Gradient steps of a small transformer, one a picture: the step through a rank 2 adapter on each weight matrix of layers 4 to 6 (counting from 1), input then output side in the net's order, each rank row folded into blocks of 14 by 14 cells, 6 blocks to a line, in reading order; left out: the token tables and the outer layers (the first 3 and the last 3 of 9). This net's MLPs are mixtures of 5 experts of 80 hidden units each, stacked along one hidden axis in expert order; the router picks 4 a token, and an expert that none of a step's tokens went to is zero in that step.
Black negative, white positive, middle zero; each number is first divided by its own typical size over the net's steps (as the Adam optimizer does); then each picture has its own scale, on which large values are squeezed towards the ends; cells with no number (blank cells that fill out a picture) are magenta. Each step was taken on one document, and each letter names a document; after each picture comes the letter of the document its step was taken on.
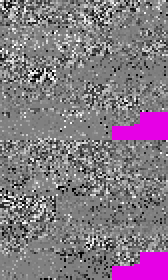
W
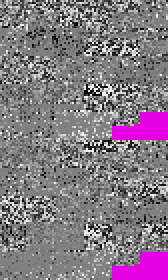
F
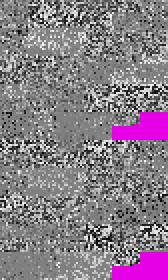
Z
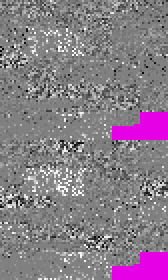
W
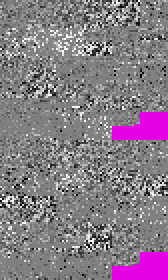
W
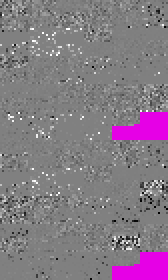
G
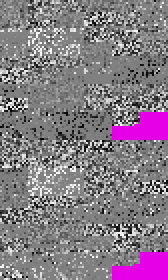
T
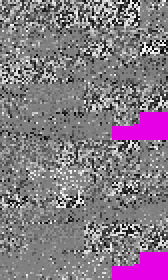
F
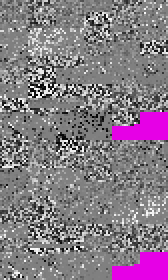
T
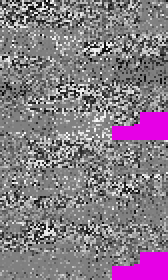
F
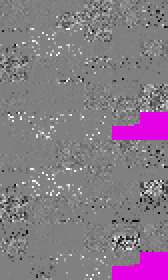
G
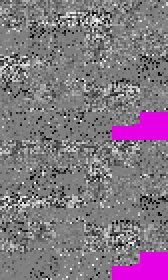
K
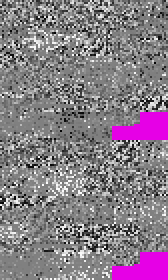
W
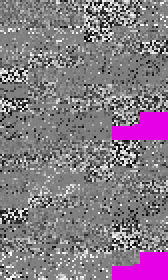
T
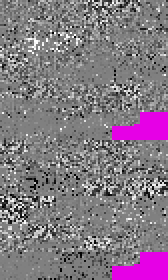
W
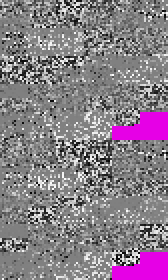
Z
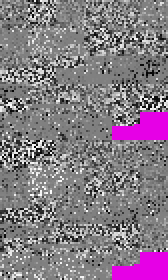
T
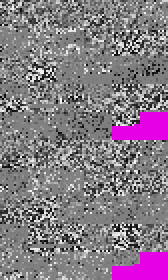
T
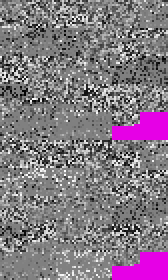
F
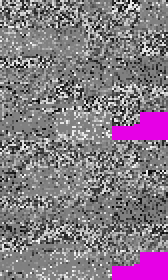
F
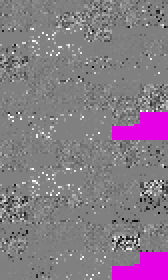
G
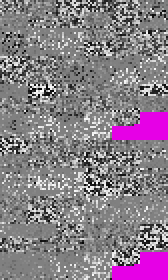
Z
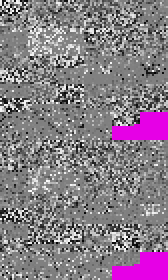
T
